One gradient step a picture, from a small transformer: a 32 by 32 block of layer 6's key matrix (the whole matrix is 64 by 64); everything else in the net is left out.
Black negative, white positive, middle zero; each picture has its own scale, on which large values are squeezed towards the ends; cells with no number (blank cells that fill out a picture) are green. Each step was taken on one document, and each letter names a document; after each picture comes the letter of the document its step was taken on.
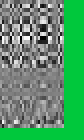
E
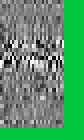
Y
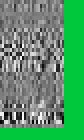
Y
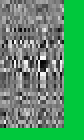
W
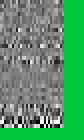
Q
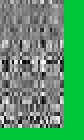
Q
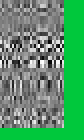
E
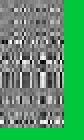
W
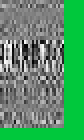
Y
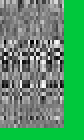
Q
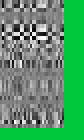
E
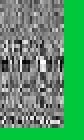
Q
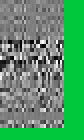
W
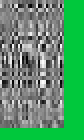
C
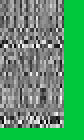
Q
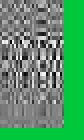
W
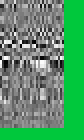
Y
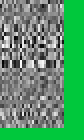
E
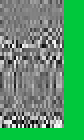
Y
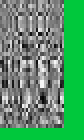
C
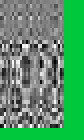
C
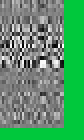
E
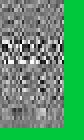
W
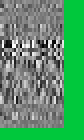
Y
